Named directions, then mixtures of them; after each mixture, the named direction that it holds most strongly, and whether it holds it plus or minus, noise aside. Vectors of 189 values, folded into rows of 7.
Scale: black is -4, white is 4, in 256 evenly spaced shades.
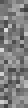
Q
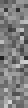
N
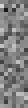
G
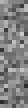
Q, minus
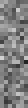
N, minus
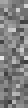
N, minus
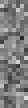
G, plus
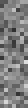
N, plus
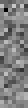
G, plus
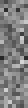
N, plus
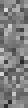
N, minus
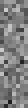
N, minus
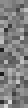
Q, minus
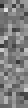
G, minus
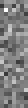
G, minus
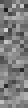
Q, plus
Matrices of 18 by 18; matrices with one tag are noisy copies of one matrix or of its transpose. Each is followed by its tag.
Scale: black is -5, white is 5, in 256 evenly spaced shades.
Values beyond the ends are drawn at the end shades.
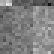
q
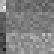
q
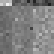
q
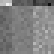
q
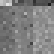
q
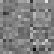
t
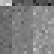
q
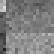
q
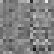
t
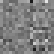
t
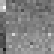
q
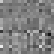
t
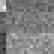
q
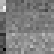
q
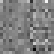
t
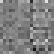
t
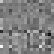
t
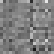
t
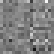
t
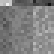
q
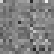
t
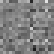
t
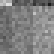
q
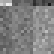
q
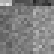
q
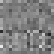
t
